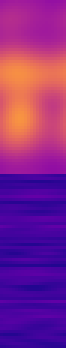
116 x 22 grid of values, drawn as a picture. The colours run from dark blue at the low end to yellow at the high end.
The table splits into 2 rows of 1 panel. Panel 1,1: middling, smooth, strong in contrast. Panel 2,1: very low, streaked across, faint in contrast.
